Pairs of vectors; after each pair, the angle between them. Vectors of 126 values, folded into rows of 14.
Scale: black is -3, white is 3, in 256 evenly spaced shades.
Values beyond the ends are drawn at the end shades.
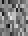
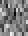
partly opposed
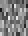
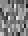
nearly parallel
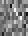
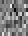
nearly opposite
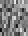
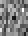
partly opposed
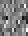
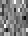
partly aligned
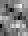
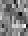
partly aligned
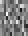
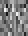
partly opposed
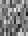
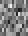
partly opposed
